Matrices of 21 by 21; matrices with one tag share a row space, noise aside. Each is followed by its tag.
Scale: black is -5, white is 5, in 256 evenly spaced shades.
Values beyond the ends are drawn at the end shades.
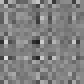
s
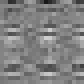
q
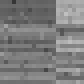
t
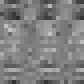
q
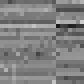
t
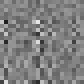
s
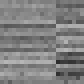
t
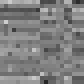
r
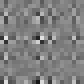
s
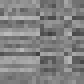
r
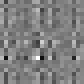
s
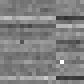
t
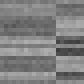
t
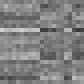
r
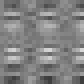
q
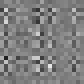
s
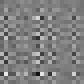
s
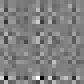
s
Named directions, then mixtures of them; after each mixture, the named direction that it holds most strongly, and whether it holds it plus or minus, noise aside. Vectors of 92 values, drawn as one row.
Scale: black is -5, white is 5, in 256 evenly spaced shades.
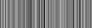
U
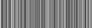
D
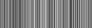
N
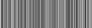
D, plus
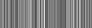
U, minus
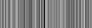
U, plus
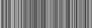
D, plus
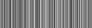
N, plus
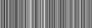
U, minus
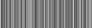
U, minus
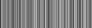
U, plus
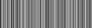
D, minus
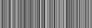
D, plus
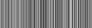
N, minus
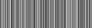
D, minus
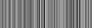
U, plus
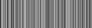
D, minus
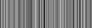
U, plus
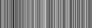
N, plus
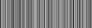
U, plus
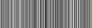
N, minus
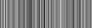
U, plus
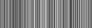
N, plus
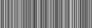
N, minus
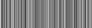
D, plus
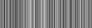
N, plus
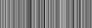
U, plus
